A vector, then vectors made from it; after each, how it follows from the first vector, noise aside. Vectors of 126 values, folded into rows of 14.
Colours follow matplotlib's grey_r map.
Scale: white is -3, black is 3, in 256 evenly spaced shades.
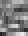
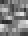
wrapped around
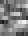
wrapped around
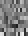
sign-scrambled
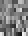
sign-scrambled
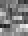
wrapped around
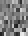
sign-scrambled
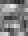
wrapped around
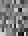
sign-scrambled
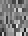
sign-scrambled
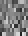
sign-scrambled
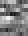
wrapped around
